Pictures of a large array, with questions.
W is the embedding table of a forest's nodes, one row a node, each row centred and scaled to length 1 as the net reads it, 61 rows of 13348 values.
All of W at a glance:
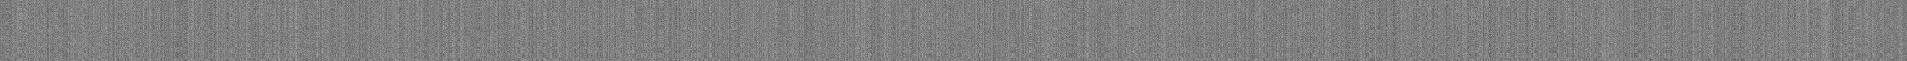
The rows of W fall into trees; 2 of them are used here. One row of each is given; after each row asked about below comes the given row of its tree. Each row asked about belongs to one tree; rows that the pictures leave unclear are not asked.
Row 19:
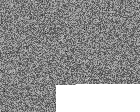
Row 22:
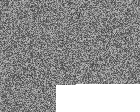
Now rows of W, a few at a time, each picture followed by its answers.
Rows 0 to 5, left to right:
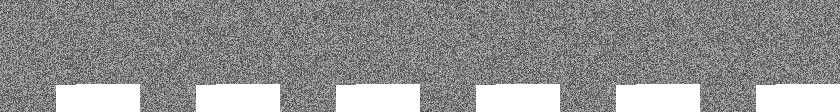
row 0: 19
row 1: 22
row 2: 22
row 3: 19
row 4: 22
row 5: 22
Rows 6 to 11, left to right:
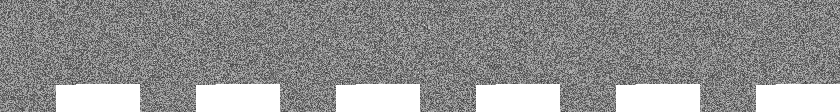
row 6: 19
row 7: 22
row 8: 19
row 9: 19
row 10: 19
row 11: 22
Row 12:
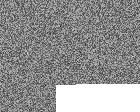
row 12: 19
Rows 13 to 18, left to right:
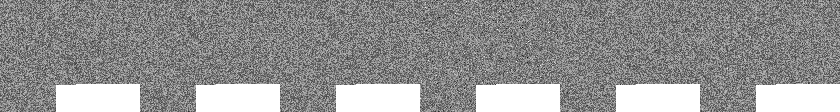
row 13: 19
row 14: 19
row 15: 19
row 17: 19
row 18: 19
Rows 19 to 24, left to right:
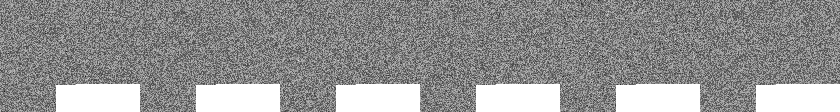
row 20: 22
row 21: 19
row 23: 19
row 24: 22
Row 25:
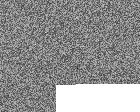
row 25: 19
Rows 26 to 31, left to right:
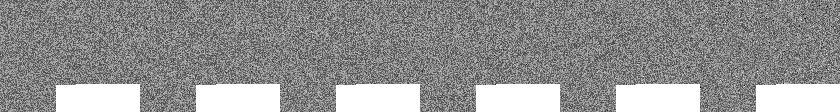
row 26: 19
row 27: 19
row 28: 19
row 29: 19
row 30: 22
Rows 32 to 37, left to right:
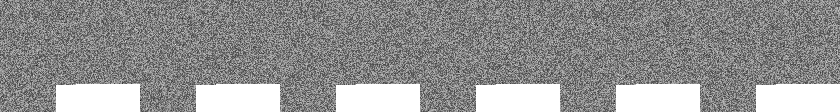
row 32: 22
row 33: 19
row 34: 22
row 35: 19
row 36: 22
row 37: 22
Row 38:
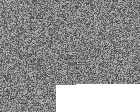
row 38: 19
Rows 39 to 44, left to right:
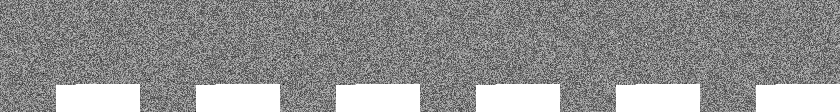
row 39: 22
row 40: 19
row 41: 22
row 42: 19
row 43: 22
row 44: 22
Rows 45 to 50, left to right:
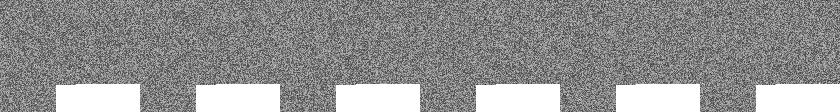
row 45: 22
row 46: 22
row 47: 19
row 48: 19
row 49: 22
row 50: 19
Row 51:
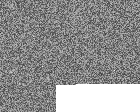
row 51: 19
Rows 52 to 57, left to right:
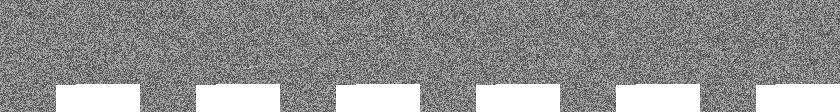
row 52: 19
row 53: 22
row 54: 22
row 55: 22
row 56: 22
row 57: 22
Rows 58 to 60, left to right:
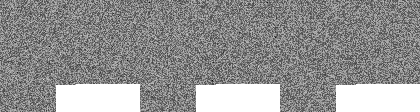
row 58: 19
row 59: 19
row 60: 19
